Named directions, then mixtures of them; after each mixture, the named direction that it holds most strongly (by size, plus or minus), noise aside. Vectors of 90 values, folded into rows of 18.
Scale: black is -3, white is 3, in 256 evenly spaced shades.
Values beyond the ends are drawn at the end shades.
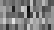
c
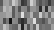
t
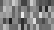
t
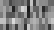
c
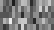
t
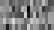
c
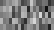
t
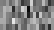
c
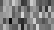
t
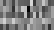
c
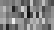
c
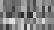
c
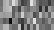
t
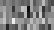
c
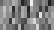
t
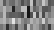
c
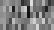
c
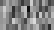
c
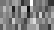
c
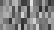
t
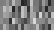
t
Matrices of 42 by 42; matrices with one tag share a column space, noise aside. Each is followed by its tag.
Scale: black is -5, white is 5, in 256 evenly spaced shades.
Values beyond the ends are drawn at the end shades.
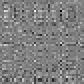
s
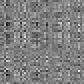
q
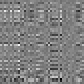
s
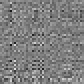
s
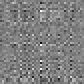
s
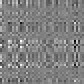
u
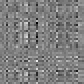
q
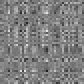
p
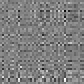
s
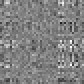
u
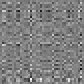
s
